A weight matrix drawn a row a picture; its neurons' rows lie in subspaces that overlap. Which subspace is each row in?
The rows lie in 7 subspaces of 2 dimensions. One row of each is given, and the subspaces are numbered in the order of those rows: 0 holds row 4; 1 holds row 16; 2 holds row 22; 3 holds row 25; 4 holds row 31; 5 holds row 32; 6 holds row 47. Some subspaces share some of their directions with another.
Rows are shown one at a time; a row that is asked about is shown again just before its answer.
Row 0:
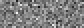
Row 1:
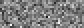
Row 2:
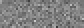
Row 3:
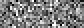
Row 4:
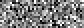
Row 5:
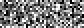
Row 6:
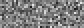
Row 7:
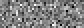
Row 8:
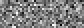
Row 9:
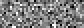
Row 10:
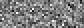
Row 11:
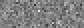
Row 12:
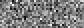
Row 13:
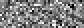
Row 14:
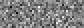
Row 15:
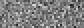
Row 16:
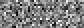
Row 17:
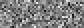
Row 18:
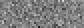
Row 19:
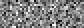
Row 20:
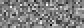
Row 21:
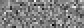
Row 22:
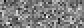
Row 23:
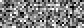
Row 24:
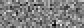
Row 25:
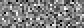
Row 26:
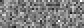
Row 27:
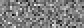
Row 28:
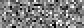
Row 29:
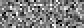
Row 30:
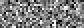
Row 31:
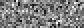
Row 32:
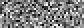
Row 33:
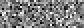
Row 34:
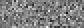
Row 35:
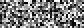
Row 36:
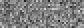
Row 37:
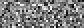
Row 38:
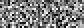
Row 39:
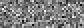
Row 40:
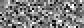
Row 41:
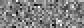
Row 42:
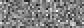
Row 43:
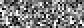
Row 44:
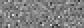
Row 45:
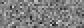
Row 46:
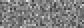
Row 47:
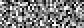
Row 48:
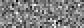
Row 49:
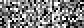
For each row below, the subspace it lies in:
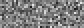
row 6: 4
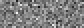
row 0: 4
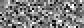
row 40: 1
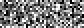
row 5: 3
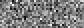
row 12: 0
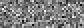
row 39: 1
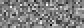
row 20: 5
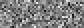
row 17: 1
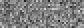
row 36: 3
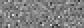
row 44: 5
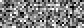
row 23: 3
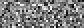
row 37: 5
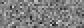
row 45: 5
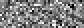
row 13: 1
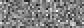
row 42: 6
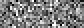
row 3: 0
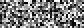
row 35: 6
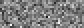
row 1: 2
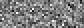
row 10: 1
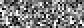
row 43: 2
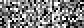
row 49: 0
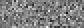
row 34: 4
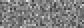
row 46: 6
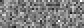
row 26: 3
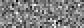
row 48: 4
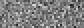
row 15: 5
